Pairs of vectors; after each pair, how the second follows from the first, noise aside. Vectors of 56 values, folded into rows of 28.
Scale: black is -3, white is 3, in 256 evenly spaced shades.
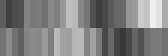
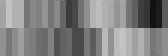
negated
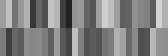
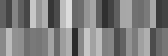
negated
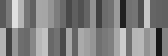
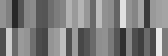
negated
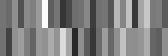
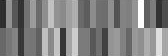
wrapped around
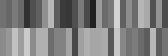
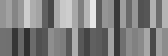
negated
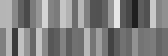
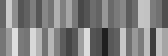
wrapped around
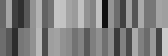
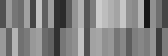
wrapped around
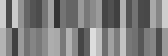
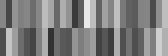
wrapped around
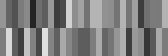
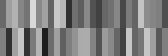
negated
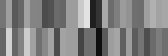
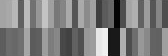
wrapped around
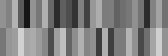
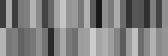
wrapped around
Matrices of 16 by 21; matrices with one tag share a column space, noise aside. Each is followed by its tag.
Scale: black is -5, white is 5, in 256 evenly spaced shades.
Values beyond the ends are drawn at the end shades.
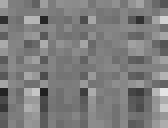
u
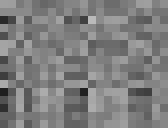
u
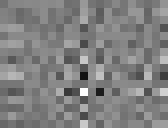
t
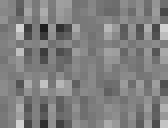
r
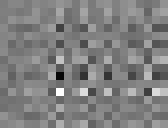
t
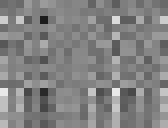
u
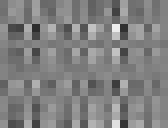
r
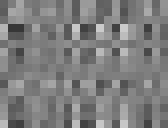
r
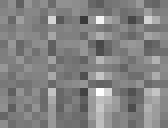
u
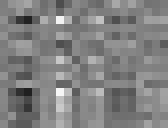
u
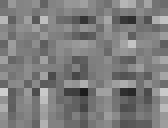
u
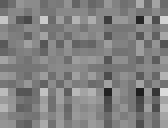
u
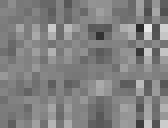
r
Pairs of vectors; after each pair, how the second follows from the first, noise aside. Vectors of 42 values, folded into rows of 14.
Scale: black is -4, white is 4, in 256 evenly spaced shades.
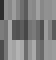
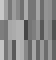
sign-scrambled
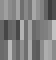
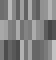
wrapped around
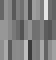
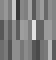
wrapped around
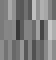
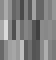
reversed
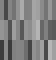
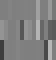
partly zeroed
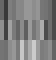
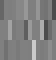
partly zeroed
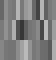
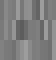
shrunk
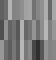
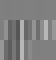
partly zeroed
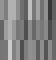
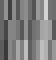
reversed
